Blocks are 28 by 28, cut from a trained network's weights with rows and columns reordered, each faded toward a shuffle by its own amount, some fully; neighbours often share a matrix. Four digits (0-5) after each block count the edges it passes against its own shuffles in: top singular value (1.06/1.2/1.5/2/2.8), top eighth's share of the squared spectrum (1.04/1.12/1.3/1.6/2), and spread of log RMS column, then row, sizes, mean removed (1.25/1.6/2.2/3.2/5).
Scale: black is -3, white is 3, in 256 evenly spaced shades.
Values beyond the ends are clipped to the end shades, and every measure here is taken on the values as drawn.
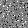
0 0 0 0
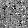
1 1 0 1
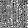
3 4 1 1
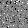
1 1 0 0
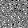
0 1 0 1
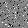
0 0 0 0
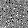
0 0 0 0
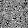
0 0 0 0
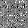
2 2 1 1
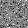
0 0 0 0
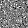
0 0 0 0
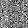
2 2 0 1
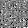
2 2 0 1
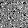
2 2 0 1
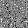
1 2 0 0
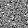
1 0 0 0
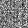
2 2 0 0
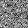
1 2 0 0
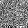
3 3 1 1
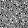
1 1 0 0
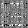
3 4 0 3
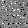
2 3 0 1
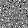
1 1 0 0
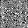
2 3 0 2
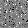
0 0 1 0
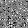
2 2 0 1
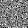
1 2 0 1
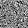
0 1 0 0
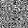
2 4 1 1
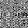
3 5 1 2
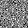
1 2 1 0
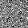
2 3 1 1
